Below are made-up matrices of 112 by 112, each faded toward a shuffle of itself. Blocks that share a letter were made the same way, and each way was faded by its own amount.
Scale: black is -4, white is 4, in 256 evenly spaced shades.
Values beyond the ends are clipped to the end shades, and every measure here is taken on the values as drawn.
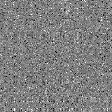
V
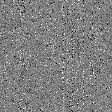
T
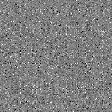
V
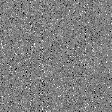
T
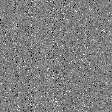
T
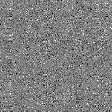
V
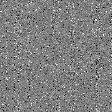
T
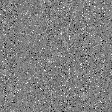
T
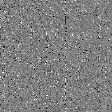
T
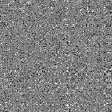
V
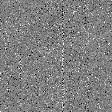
T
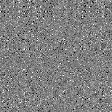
V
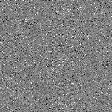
V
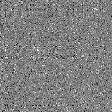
V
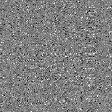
V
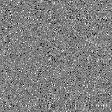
V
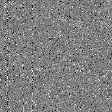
T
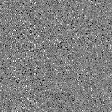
V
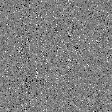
T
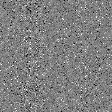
T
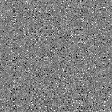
V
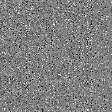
T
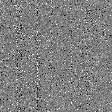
T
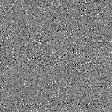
V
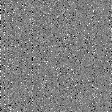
T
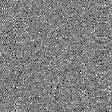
V
